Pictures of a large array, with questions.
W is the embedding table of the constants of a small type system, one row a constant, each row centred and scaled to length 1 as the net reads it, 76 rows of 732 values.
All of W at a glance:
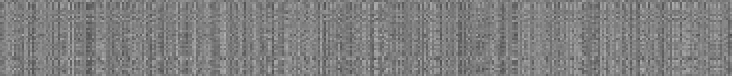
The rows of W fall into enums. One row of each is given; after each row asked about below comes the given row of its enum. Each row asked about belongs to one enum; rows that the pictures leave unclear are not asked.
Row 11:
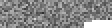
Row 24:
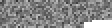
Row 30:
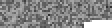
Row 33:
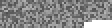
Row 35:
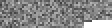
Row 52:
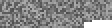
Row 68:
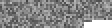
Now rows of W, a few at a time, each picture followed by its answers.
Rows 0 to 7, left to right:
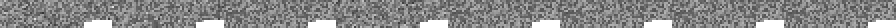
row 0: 11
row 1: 30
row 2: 33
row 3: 24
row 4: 33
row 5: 33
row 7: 33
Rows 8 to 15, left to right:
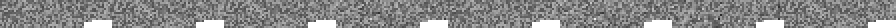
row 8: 33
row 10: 52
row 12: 33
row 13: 11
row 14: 30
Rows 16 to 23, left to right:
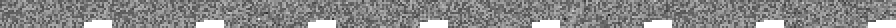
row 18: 11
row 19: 68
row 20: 52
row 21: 30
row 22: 33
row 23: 35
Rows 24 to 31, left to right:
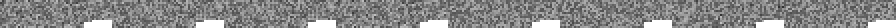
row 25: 68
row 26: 68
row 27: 24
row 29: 52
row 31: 33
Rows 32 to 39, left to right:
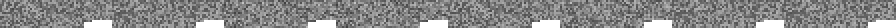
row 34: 35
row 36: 52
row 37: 68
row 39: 33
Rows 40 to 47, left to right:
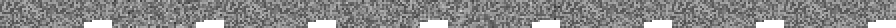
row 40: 52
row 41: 24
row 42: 52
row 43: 68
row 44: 30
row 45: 52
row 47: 52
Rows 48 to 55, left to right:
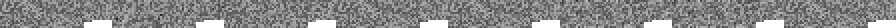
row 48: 52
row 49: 30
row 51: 52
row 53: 24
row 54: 24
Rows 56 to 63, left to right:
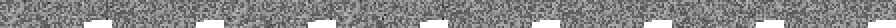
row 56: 30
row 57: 33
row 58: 30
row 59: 30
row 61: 33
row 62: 68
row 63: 33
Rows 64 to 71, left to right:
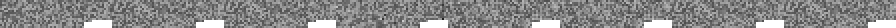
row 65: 52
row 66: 52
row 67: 30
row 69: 68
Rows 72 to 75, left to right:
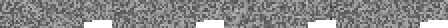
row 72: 52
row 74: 30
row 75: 33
